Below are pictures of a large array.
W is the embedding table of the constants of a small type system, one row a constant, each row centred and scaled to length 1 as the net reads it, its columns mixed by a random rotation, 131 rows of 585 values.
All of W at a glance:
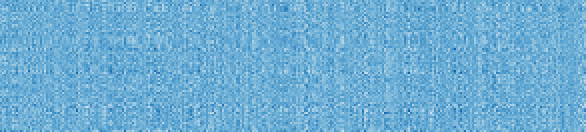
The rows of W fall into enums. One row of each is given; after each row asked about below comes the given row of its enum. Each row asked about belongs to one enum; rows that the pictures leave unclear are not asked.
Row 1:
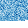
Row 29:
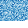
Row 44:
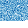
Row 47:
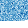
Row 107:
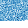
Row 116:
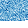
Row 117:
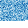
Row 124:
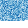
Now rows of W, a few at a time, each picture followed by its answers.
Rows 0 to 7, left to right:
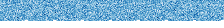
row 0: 107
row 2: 124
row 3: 29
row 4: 107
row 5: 107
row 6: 116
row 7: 29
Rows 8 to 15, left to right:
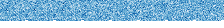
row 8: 116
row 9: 116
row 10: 116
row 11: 29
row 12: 47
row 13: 117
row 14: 107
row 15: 44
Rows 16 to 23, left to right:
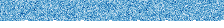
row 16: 47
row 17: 116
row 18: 124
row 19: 117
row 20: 1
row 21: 116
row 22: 44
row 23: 107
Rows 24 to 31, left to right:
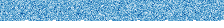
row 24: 47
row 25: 124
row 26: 47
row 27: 44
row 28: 116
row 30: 1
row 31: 107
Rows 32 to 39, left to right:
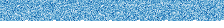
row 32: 44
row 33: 117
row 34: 107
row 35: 44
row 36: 29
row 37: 107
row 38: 29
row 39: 124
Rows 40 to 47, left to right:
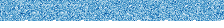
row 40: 47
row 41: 29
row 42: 29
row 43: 47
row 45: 124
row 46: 44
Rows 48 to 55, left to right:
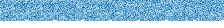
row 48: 117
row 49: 117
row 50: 124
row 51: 117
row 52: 29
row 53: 107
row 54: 1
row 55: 44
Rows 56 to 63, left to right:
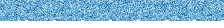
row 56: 1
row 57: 116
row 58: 116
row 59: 117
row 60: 107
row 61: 117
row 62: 124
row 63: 116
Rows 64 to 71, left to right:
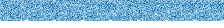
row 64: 124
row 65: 117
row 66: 29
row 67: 117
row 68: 1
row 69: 44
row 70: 117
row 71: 117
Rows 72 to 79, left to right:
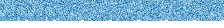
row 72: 1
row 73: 1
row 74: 44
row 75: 107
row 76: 107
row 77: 124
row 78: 47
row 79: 44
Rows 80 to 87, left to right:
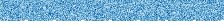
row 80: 124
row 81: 47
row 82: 44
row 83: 124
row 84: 107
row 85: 1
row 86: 29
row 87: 107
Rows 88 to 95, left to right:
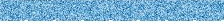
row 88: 124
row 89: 29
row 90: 44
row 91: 116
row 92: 124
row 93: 1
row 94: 116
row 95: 117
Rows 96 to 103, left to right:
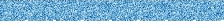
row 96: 29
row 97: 1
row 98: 107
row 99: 117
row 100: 107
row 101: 117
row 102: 29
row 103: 47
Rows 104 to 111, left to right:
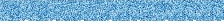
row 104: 124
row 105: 124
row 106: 107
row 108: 1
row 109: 117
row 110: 1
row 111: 1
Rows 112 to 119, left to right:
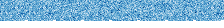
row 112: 47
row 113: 47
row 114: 107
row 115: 1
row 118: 1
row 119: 47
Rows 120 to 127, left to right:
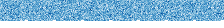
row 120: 124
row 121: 47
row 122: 107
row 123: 116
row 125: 47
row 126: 117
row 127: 47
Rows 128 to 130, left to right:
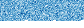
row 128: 47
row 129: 44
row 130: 29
